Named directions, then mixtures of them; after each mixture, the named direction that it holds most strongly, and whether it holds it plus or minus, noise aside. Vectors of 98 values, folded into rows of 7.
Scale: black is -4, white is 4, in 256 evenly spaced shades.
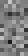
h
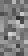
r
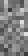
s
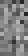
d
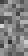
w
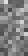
s, plus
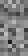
h, plus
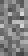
s, plus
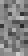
r, minus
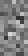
r, plus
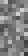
w, minus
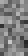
w, minus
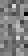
d, plus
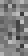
d, minus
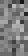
d, plus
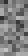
s, minus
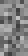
w, plus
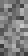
s, plus
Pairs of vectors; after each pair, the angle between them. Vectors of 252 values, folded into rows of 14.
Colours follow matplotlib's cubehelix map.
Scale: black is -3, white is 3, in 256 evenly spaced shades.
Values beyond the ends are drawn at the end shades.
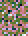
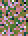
orthogonal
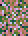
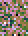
partly aligned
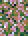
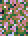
nearly parallel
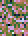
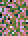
partly aligned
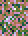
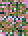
partly aligned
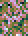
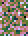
partly opposed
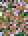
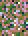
partly aligned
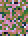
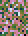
partly aligned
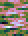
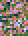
partly aligned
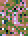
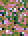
nearly opposite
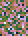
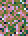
partly opposed
